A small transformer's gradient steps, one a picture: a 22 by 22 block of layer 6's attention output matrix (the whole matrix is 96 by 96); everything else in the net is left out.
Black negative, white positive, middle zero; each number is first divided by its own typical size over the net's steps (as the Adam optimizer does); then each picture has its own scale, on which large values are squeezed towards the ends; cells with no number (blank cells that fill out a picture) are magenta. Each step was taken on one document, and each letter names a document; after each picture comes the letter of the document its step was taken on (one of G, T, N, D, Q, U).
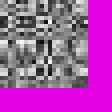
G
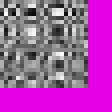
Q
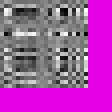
Q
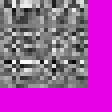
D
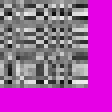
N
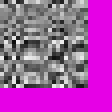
D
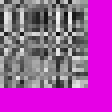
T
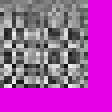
D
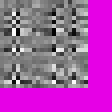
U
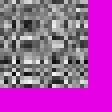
D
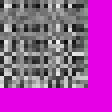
T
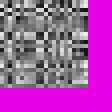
N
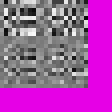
Q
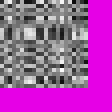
N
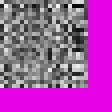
T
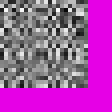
T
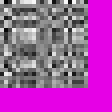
Q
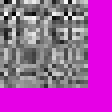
Q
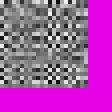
T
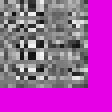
G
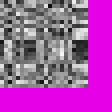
N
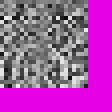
T
